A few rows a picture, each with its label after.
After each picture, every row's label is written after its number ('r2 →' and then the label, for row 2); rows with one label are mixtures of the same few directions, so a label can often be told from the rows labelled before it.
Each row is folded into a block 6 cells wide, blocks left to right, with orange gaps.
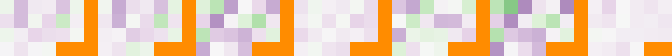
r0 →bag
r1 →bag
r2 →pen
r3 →bag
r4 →pen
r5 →pen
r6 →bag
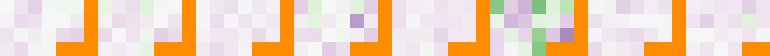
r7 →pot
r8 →pot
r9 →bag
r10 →bag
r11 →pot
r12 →pot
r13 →pen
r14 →bag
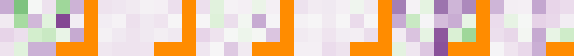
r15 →bag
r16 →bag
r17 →bag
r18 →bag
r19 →pot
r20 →pot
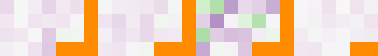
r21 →pot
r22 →bag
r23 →pen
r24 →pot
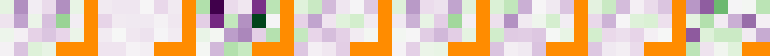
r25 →bag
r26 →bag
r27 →bag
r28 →pen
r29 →bag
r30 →pen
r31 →pen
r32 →pen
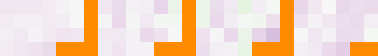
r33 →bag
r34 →bag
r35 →pot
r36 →pot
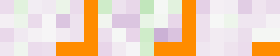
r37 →bag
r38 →pot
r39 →pot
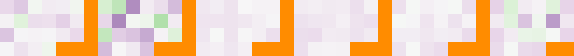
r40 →pen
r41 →pen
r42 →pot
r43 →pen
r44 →bag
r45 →bag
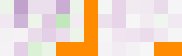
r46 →bag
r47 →bag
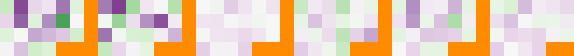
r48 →bag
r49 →pen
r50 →pen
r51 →pot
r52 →bag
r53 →pen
